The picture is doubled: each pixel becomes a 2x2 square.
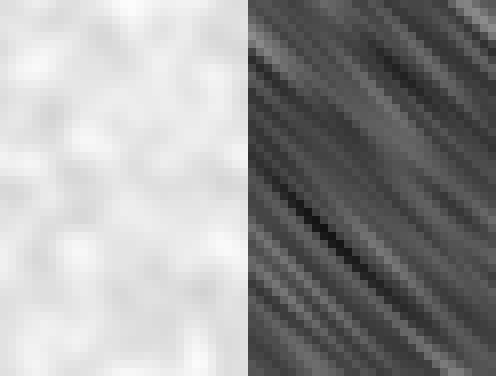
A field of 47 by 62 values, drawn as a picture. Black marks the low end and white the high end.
It is made of 1 by 2 panels. Panel 1,1: very high, blotchy, faint in contrast. Panel 1,2: low, slanting down to the right.
